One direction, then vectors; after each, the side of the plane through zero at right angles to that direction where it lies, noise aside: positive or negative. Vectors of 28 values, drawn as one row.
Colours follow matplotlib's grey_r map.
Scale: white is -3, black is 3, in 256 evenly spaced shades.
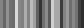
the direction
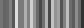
positive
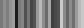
negative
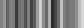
negative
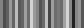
positive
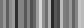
negative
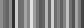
positive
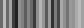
negative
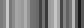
positive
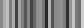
negative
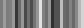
negative
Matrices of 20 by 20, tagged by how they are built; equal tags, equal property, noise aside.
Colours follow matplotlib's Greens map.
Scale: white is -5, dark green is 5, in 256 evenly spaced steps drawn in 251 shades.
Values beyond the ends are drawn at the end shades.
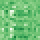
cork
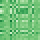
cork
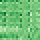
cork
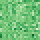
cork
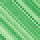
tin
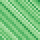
tin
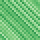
tin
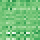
cork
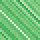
tin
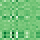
cork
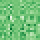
cork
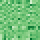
cork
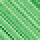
tin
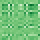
cork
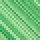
tin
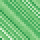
tin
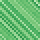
tin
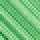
tin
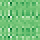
cork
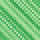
tin
